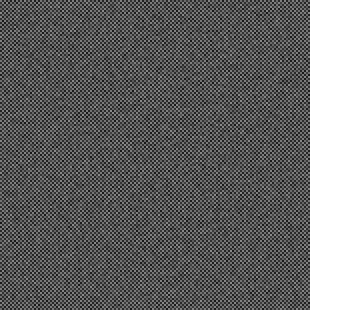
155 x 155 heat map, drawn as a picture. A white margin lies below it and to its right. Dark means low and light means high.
Slope: none. Seam: none. Average level on the scale: 30%. Grain: checkered. Histogram: two levels.
